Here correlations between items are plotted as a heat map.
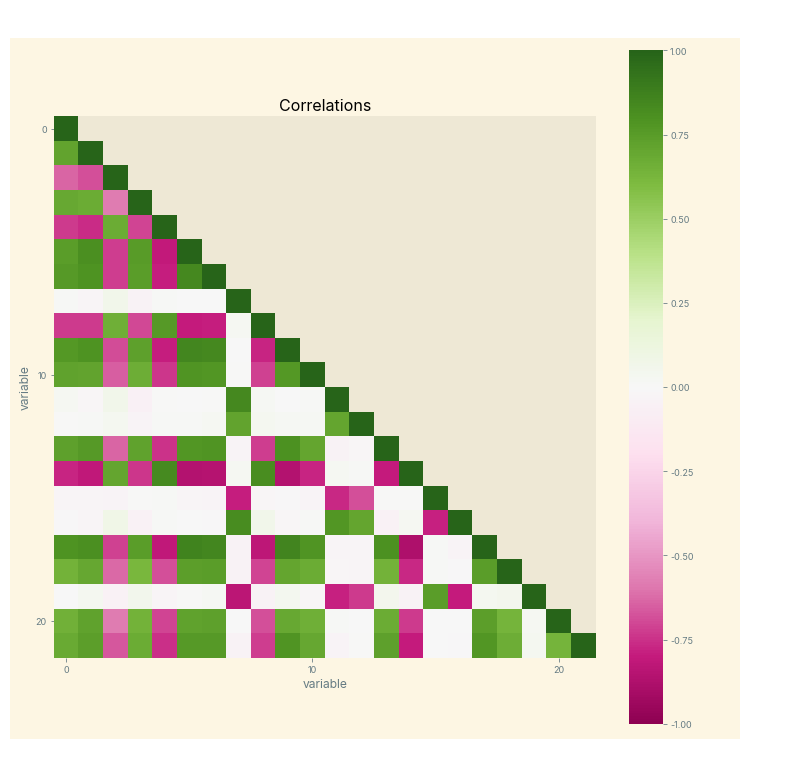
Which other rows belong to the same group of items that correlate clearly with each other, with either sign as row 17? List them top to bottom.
0, 1, 2, 3, 4, 5, 6, 8, 9, 10, 13, 14, 18, 20, 21
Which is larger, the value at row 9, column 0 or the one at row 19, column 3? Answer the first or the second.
the first
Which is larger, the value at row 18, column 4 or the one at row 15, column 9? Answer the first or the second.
the second
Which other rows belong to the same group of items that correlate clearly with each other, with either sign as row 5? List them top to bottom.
0, 1, 2, 3, 4, 6, 8, 9, 10, 13, 14, 17, 18, 20, 21
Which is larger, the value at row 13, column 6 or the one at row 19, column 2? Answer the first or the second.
the first
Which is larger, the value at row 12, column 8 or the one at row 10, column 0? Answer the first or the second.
the second
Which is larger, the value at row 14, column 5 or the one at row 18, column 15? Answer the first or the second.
the second
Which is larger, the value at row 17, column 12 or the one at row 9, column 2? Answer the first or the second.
the first
